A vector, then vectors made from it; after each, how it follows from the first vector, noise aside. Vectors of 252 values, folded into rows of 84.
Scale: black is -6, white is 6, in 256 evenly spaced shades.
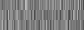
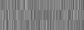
shrunk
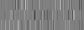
partly zeroed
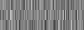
wrapped around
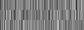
reversed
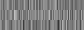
wrapped around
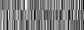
scaled up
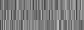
reversed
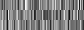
scaled up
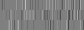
partly zeroed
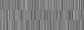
shrunk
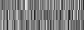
scaled up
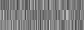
wrapped around
